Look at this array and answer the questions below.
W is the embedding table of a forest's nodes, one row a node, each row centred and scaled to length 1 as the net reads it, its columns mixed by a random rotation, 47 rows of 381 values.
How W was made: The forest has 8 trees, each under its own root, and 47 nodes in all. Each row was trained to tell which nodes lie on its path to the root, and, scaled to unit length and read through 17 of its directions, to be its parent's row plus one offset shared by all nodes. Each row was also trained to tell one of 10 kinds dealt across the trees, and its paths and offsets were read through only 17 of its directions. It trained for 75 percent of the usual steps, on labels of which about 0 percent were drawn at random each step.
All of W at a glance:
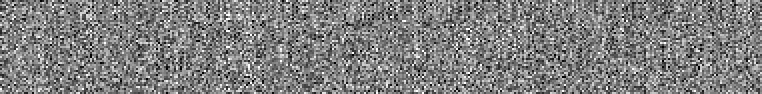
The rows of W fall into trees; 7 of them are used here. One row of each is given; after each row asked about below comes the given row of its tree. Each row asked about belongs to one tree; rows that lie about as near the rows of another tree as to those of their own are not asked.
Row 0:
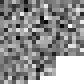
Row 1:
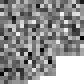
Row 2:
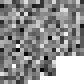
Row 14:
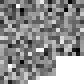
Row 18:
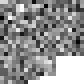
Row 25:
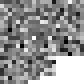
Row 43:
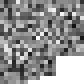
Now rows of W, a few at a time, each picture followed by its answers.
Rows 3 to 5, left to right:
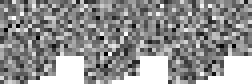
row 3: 18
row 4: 25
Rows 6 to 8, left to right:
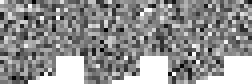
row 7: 1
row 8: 1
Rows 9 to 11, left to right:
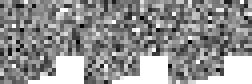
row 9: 1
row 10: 14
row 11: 18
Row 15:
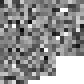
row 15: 18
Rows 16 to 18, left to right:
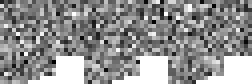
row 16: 25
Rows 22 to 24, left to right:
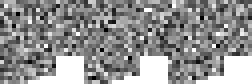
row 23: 18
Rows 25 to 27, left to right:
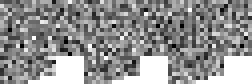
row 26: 43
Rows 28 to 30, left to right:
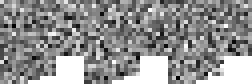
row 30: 25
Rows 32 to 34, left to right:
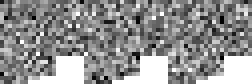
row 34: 0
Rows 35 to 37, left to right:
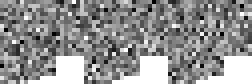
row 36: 14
